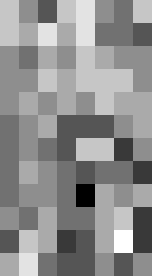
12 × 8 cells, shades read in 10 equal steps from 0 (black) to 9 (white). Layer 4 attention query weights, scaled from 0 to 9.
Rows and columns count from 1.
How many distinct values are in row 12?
5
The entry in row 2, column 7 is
4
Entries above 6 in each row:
4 3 1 4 1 0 2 0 0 1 2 1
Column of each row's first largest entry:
5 3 5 3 6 3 5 2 6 7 7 2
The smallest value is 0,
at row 9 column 5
